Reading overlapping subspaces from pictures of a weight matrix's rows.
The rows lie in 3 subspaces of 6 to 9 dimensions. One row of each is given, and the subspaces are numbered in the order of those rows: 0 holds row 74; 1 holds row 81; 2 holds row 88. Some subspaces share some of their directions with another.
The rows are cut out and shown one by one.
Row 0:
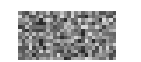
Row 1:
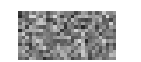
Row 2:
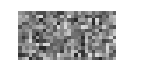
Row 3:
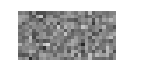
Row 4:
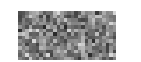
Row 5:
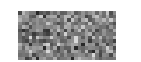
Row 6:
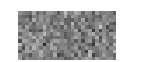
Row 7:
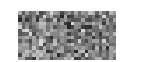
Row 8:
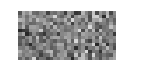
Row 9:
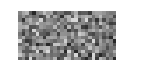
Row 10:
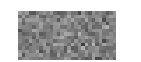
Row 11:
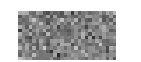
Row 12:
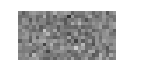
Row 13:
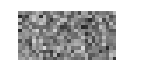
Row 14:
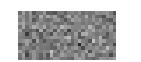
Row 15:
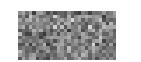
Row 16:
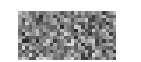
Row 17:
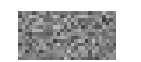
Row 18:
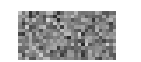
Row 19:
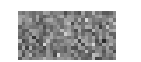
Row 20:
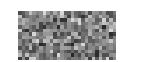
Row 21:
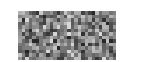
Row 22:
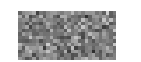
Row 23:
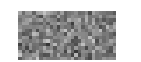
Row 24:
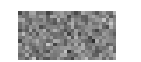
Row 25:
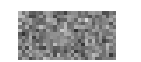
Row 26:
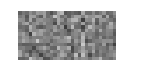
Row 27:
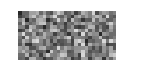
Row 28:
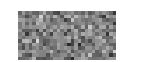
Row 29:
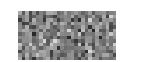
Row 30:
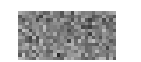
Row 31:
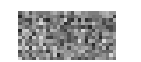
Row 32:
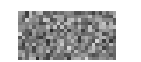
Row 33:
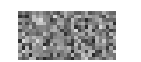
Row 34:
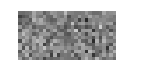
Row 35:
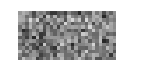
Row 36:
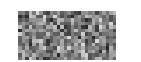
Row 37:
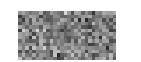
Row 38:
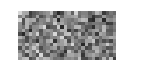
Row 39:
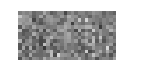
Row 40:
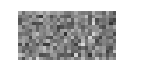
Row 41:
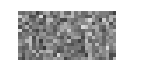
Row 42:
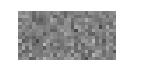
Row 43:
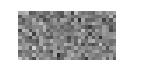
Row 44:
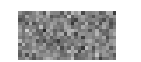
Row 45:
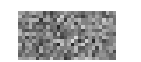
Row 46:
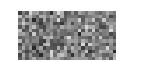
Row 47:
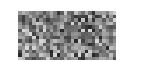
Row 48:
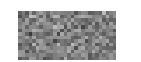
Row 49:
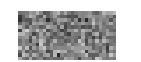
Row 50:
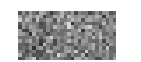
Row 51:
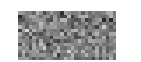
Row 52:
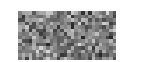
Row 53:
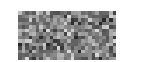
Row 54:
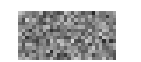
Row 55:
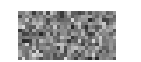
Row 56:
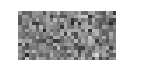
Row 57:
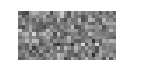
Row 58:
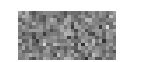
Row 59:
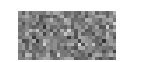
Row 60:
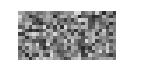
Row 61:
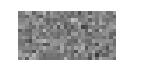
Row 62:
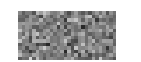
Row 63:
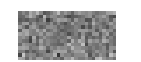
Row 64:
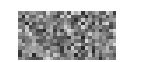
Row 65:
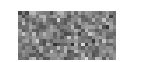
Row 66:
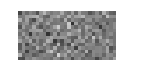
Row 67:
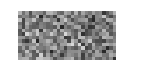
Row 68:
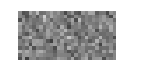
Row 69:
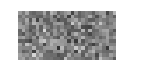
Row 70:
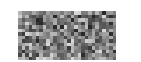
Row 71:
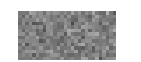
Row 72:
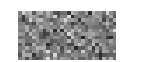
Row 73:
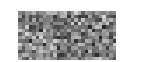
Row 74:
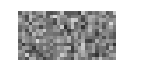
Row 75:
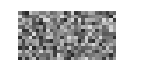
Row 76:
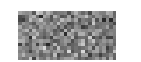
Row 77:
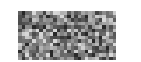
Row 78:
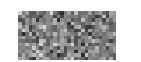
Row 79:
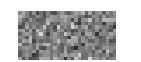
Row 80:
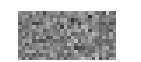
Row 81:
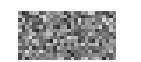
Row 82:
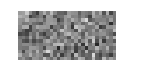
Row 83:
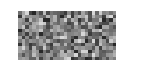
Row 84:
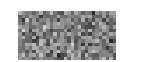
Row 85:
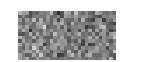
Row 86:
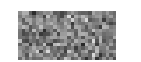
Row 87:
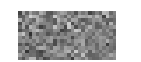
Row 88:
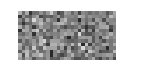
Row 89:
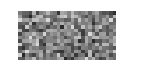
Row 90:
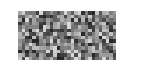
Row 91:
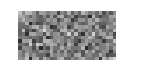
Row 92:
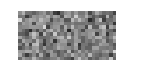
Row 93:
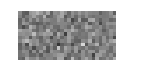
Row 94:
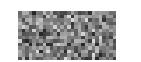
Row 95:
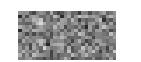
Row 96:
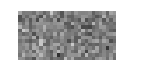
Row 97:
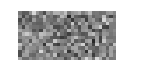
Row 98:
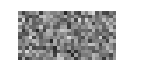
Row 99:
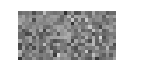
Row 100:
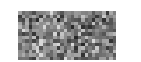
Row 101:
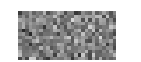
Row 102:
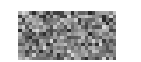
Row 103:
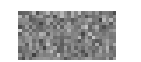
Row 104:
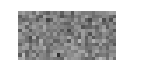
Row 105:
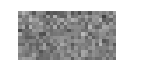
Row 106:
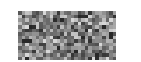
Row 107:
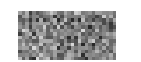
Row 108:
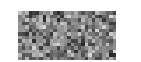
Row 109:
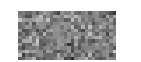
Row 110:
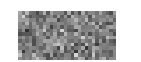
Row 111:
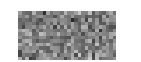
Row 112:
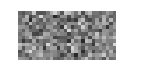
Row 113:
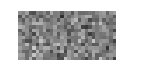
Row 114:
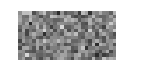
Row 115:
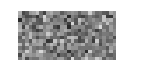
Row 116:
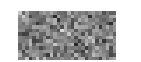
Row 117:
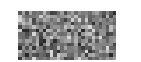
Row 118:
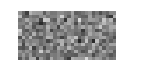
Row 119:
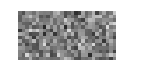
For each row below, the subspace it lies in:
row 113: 0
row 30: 2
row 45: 1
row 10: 2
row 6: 2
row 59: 2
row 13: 2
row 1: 1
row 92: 2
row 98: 1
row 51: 0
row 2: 0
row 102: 1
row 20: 0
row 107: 1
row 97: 1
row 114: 0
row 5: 0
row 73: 0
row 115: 1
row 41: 2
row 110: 0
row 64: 0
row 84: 1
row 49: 2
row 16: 2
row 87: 1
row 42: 2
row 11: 1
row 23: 0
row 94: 0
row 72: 0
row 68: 1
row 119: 2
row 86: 0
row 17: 1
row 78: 1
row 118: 1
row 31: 1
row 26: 0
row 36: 1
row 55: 0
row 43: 1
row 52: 0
